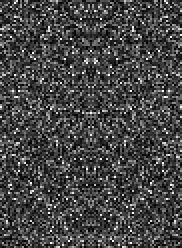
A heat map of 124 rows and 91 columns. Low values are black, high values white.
Mirror symmetry: left to right. Grain: fine. Average level on the scale: 30%. Seam: none. Histogram: skewed, a long tail of high values. Stripes: none.
